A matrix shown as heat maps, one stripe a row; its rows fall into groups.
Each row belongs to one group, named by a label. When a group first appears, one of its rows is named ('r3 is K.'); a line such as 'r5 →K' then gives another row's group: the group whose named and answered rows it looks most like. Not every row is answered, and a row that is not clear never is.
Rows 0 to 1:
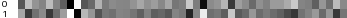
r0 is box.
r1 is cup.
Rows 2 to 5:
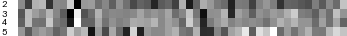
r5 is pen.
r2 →cup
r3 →box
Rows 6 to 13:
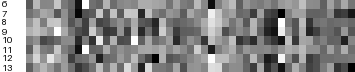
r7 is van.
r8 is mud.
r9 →mud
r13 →van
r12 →mud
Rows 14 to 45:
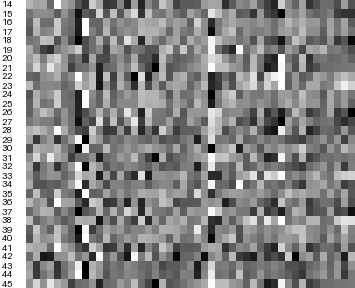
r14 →mud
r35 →box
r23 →pen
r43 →cup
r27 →van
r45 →mud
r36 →mud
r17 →box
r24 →box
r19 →cup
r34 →cup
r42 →van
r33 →pen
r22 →pen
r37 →van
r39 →box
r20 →mud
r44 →cup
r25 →box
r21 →mud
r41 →mud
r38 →pen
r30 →box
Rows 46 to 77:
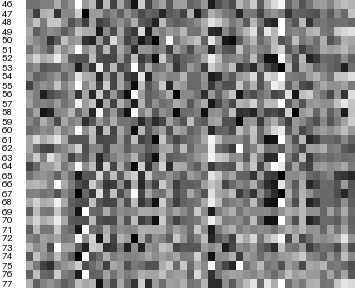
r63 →mud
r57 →pen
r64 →pen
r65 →van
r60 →pen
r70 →mud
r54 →pen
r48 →mud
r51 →pen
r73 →mud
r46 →pen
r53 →van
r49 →pen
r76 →box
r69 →box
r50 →cup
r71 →box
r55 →pen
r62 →cup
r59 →cup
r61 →mud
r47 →cup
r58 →van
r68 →mud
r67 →van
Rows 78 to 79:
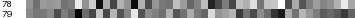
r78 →pen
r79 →van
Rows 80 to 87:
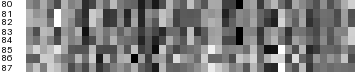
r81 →mud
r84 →cup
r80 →cup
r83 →cup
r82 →mud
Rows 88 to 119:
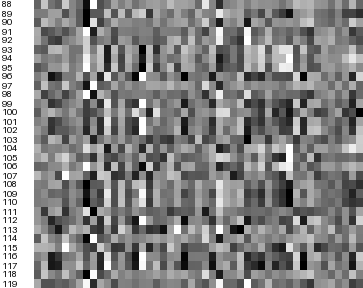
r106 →pen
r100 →van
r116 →van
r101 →van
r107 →mud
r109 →van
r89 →van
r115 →mud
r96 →van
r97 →box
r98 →cup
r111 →cup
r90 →box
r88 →box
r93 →pen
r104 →pen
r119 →cup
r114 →box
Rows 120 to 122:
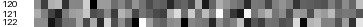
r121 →cup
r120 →cup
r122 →van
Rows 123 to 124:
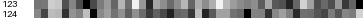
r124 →cup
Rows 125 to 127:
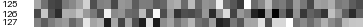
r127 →pen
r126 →van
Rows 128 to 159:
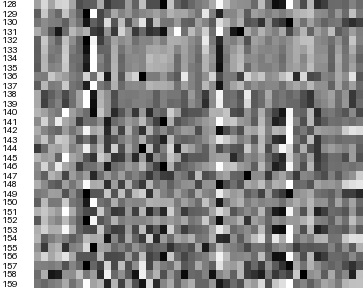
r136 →pen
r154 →pen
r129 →box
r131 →cup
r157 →van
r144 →pen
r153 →mud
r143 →mud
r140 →mud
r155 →cup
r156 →mud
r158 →van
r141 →mud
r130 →van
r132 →box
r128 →mud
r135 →box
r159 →pen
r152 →box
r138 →cup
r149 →van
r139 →cup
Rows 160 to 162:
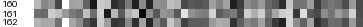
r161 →pen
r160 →mud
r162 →mud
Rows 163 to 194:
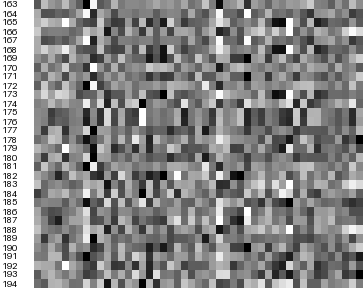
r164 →cup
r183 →pen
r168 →mud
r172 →box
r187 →cup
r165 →mud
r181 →box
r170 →box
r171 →cup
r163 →box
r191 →van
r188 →pen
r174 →pen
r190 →cup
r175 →van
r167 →cup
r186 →cup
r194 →pen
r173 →mud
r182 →cup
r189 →cup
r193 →van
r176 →van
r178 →van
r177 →cup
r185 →van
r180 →cup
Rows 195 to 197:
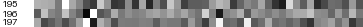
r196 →box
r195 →mud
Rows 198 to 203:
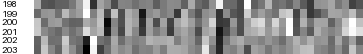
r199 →pen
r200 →pen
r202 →box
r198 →cup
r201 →pen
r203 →box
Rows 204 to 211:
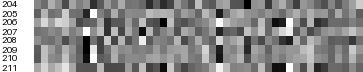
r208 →van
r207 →pen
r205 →box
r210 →box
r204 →cup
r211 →mud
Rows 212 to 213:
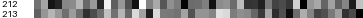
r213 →van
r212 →van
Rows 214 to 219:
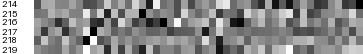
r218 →box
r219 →pen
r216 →cup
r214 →van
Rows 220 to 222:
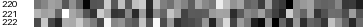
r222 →van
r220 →van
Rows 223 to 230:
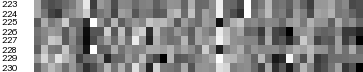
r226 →van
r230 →van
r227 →van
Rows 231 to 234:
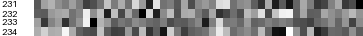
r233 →cup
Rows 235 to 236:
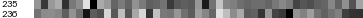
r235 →cup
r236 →van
